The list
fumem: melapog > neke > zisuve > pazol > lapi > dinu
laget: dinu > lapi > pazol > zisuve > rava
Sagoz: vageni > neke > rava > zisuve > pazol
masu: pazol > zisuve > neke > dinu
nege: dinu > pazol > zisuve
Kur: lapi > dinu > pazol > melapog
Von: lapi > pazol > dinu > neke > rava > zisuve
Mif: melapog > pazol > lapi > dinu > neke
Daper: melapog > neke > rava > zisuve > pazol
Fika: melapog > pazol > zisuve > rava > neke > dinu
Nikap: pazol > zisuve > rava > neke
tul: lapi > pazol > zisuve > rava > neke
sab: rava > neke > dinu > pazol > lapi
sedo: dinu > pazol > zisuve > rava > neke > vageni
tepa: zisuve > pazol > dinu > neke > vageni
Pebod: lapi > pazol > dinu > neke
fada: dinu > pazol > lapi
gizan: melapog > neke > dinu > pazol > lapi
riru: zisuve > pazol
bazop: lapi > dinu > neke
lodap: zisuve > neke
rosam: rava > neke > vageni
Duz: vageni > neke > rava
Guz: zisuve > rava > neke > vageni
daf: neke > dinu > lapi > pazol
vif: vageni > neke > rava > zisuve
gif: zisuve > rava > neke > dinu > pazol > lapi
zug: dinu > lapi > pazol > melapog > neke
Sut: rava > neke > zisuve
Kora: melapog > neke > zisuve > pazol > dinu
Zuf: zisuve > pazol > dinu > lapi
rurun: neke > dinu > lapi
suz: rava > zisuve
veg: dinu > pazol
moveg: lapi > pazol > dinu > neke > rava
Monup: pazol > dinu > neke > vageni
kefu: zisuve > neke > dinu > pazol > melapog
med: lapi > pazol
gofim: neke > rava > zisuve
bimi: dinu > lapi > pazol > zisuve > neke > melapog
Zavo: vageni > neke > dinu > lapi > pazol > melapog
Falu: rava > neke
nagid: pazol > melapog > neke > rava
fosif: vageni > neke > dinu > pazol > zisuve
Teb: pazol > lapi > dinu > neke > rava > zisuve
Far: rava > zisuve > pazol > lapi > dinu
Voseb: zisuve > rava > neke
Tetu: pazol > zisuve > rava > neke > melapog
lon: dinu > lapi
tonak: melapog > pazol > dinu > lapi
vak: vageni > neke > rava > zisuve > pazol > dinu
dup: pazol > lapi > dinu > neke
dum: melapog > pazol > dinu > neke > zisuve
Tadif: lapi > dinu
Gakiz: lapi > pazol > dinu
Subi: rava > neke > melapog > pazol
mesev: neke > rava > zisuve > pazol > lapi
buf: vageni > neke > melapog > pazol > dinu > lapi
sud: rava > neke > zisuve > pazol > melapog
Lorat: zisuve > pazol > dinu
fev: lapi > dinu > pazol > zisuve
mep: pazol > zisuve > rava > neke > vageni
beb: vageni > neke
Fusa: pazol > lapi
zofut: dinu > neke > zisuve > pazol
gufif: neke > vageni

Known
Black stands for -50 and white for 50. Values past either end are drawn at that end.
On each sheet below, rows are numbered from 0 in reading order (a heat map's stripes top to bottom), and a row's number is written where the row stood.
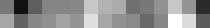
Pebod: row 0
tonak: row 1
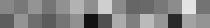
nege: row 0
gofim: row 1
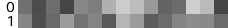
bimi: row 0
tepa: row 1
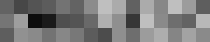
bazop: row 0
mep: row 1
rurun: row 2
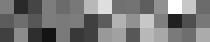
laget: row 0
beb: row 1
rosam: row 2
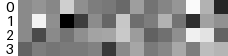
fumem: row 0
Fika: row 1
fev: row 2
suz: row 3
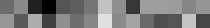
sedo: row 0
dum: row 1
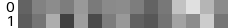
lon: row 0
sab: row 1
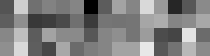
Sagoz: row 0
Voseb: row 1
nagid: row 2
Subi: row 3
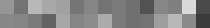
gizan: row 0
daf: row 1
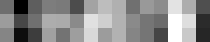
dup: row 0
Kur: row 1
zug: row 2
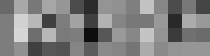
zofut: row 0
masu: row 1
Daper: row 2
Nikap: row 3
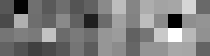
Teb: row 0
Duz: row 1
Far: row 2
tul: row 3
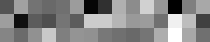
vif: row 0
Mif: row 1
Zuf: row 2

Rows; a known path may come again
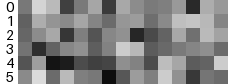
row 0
masu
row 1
Tadif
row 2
gif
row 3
Monup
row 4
Guz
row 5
Daper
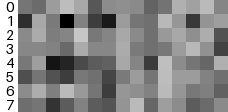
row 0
Fusa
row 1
Sut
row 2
veg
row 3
daf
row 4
mep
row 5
Falu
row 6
riru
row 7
gufif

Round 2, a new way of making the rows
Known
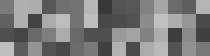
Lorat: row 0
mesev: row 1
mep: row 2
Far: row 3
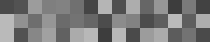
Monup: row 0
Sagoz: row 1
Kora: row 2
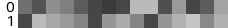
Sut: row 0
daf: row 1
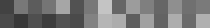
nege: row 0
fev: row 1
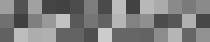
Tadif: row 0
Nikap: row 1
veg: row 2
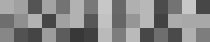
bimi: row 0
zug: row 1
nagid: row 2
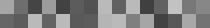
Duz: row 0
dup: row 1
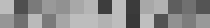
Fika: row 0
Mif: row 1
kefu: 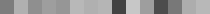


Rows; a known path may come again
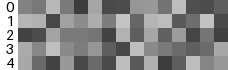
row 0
rosam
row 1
bimi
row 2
Monup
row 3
Falu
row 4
Duz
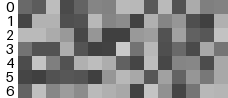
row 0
bazop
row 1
tepa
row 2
Subi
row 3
nagid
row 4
gif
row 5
fev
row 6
kefu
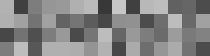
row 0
Fika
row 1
Sagoz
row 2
nege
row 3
fada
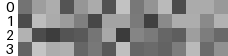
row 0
zug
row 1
daf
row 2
vak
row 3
veg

